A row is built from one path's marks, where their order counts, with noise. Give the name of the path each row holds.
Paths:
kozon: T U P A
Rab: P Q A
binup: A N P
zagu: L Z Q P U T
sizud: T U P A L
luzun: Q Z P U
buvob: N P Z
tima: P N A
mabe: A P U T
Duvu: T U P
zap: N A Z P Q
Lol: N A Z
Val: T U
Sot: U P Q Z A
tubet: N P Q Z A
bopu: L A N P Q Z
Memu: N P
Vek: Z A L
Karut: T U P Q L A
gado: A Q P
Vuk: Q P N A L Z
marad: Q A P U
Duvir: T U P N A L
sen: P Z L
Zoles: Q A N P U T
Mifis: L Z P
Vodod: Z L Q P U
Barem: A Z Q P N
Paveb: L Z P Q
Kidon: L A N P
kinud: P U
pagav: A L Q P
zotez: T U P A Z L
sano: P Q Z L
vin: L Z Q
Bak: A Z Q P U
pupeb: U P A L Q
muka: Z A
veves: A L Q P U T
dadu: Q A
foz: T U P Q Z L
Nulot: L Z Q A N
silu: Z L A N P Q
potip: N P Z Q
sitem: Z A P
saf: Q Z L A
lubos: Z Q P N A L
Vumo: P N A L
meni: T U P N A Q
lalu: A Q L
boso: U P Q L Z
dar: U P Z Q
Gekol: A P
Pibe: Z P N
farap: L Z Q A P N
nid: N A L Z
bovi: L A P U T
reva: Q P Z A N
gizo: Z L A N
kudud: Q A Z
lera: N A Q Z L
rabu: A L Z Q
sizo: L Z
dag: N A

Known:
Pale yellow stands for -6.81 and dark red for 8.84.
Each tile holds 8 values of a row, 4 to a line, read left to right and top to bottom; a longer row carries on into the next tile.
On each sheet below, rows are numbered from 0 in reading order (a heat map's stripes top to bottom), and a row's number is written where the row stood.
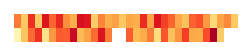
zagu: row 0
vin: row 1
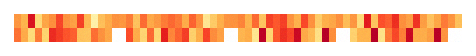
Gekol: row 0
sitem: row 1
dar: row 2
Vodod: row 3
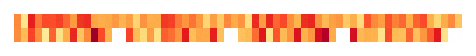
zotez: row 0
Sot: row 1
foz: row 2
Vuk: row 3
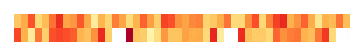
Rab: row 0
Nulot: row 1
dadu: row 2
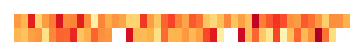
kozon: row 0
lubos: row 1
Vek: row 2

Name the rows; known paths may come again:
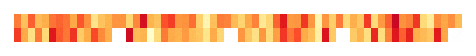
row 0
sitem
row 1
dag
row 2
meni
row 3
marad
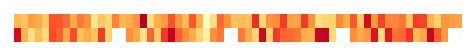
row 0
tubet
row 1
Memu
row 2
pagav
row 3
Mifis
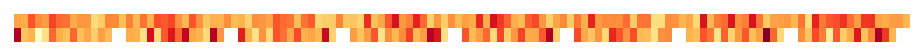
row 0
Lol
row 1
dar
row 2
bopu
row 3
Karut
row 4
vin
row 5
buvob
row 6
sizud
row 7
zotez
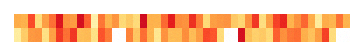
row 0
Zoles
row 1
Duvir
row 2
dadu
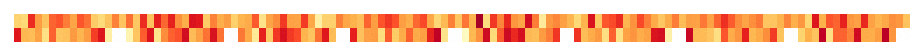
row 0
lubos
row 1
zagu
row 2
gado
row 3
rabu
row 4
Duvu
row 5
lalu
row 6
kudud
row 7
Vodod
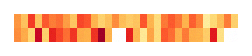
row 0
Paveb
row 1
farap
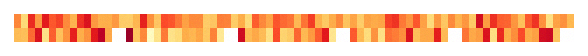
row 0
foz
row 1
gizo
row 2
Vuk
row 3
Sot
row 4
sano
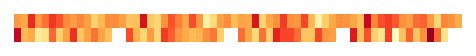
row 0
muka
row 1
Kidon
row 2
Gekol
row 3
Vek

